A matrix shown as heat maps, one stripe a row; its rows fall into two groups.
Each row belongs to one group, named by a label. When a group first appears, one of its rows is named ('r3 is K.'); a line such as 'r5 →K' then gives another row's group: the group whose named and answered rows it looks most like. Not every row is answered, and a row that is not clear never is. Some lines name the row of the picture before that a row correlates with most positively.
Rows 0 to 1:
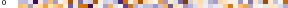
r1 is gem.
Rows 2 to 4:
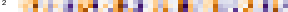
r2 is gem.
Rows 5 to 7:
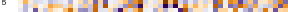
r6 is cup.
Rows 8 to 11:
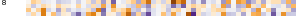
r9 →cup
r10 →gem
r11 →gem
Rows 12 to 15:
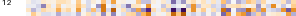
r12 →cup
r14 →cup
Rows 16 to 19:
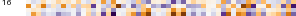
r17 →gem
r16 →cup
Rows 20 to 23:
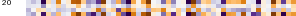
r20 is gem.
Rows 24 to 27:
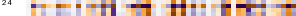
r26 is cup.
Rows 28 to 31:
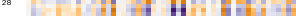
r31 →cup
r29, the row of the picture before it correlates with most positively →25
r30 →cup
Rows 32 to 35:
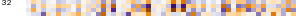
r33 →cup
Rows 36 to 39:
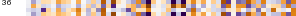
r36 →cup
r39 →cup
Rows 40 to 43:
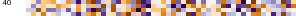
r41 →cup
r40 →gem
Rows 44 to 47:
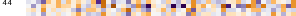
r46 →gem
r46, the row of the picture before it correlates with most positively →43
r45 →cup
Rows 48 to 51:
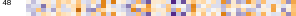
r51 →cup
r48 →cup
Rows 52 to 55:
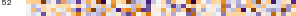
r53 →cup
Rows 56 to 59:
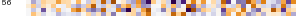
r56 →cup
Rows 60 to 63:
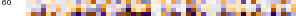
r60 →gem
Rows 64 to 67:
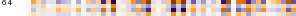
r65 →cup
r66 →cup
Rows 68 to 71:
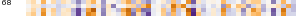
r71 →gem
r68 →gem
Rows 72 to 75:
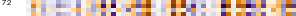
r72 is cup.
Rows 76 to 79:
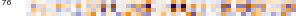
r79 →gem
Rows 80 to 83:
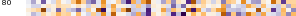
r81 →cup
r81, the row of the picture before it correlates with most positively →77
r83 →cup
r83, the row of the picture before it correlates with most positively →77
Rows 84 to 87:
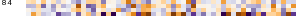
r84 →gem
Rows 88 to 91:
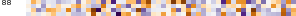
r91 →gem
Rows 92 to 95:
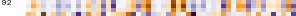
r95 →gem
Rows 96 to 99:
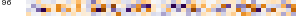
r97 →cup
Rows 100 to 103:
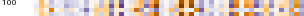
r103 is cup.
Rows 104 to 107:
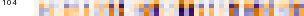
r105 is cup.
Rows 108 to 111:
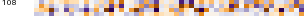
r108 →cup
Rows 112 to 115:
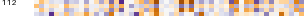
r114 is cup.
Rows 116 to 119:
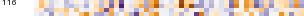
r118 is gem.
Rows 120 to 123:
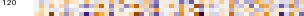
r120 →cup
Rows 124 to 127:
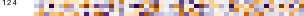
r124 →cup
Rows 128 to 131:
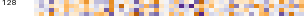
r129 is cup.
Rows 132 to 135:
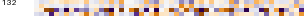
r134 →gem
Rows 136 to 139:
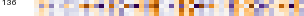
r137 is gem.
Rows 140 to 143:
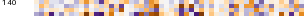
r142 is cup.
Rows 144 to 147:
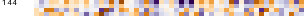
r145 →cup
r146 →gem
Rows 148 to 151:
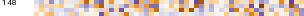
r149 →gem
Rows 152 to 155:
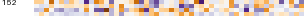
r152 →gem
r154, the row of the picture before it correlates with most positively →148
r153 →cup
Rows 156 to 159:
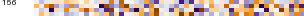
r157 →gem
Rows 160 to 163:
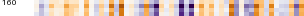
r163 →cup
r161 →cup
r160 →cup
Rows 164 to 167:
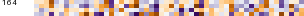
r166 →cup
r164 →gem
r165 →gem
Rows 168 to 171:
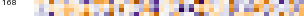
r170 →cup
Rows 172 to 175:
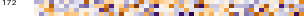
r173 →gem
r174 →gem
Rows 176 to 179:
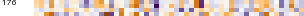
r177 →gem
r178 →cup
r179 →gem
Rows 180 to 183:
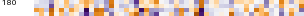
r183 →gem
